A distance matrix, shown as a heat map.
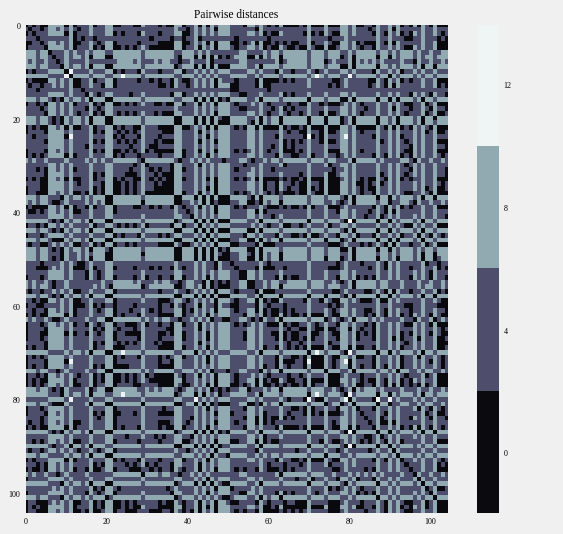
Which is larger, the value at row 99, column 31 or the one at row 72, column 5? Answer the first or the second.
the first
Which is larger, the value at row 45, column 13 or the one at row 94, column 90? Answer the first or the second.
the second
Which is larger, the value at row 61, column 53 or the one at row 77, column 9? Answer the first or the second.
the second
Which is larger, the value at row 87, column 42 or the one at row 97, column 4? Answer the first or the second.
the second
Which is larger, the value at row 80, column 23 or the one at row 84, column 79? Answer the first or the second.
the second
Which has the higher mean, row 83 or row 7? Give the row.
7
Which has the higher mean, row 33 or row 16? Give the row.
16
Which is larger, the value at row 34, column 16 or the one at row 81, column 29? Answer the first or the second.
the first
